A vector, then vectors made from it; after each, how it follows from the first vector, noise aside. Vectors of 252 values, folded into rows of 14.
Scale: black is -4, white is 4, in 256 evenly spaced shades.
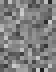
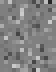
partly zeroed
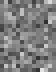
sign-scrambled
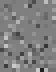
partly zeroed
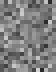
copied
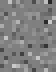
partly zeroed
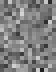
copied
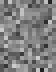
copied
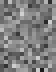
copied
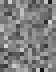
copied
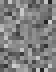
copied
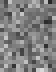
sign-scrambled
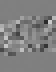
partly zeroed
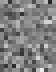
sign-scrambled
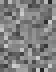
copied
